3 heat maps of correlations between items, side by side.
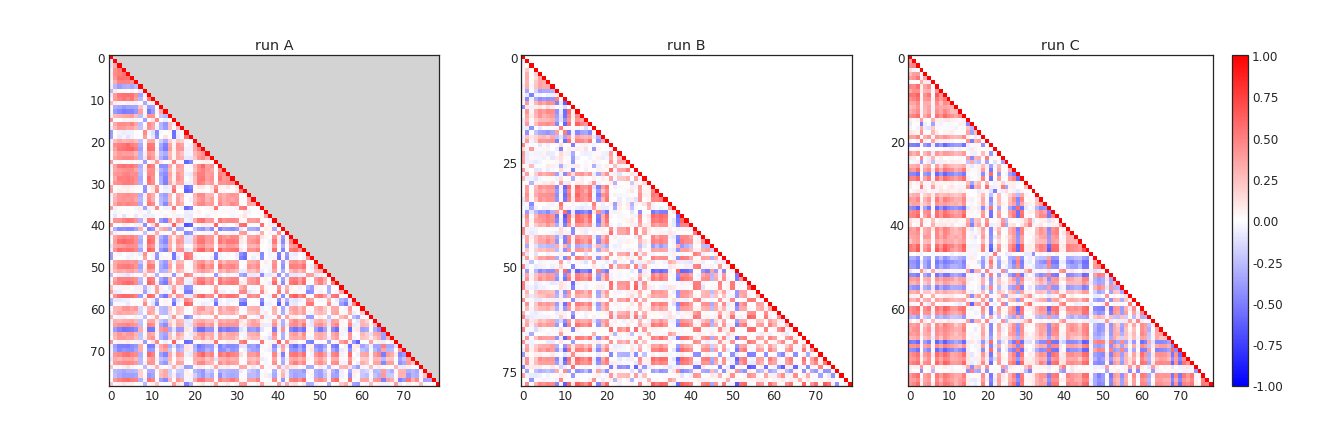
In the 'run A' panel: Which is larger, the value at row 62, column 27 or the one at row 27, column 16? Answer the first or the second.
the second
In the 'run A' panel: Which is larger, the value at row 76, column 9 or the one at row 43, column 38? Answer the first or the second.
the second
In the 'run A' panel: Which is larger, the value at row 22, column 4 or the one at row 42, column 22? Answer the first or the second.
the first
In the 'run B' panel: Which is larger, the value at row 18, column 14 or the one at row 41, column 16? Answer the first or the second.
the second
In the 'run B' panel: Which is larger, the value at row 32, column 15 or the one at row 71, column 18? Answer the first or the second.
the first
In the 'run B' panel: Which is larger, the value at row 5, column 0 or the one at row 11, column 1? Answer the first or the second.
the second
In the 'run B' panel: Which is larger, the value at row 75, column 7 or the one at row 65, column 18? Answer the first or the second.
the second
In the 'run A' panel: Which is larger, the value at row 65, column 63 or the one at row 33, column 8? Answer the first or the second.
the second
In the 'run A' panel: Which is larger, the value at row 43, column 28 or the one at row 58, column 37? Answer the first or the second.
the first
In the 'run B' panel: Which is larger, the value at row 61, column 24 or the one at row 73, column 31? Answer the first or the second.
the second
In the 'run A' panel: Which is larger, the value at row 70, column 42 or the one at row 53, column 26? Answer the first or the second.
the second
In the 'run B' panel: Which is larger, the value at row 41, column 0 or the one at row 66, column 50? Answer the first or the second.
the first
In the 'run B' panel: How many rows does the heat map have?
79
